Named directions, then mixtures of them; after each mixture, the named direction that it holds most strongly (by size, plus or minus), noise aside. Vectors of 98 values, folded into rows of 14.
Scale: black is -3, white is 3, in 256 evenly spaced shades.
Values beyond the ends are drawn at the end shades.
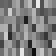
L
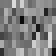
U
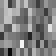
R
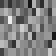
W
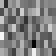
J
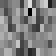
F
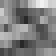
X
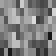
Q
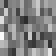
J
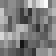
X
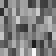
J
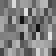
U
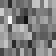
W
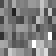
Q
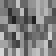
Q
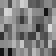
R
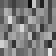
W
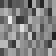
W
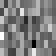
J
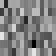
J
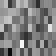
R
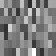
L
